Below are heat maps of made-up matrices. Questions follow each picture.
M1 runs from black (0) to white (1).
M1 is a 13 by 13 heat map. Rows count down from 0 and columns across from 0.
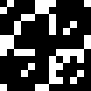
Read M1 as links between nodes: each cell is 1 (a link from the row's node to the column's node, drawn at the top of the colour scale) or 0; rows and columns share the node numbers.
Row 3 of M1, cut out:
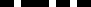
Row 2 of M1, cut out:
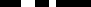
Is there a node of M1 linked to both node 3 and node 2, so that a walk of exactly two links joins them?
yes
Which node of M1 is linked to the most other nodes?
node 7
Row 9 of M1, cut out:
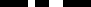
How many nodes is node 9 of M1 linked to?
3
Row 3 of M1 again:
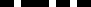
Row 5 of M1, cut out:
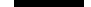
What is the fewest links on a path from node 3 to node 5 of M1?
3
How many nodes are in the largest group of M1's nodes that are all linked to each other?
3
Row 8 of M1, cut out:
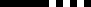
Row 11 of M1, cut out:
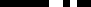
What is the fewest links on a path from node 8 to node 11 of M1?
1
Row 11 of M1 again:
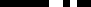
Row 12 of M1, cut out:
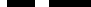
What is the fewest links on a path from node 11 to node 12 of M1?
3
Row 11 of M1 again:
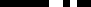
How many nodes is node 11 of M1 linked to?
3
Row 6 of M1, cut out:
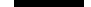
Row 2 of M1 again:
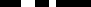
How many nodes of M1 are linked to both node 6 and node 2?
0
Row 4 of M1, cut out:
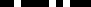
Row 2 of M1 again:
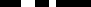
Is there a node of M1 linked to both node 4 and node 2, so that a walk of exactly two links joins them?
yes
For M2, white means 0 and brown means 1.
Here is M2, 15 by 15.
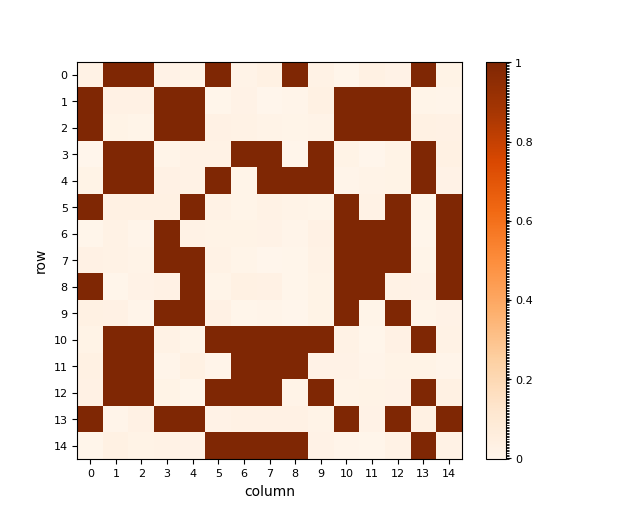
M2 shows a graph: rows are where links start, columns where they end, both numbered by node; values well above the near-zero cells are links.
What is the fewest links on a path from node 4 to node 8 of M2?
1
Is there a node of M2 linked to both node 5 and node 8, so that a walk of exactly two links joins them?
yes
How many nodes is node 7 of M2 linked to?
6
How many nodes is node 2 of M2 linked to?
6
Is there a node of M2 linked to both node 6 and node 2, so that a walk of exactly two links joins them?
yes
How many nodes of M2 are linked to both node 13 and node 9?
4
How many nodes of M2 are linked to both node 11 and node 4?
4
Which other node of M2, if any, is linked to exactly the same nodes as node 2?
node 1
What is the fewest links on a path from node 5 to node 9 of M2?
2
